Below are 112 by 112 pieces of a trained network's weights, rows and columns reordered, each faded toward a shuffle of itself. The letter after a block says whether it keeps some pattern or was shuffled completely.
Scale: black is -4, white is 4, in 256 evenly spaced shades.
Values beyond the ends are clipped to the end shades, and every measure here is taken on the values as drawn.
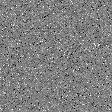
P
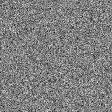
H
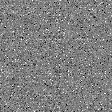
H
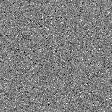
H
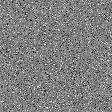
P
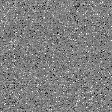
H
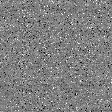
H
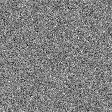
P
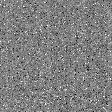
H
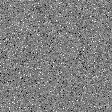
P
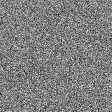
P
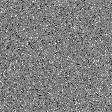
P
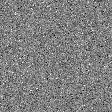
P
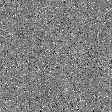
H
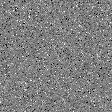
P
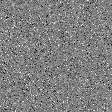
P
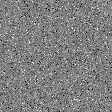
P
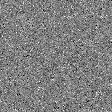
H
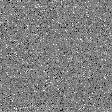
H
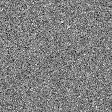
H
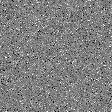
P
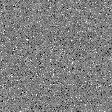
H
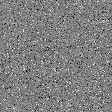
P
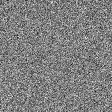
P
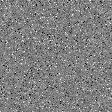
P
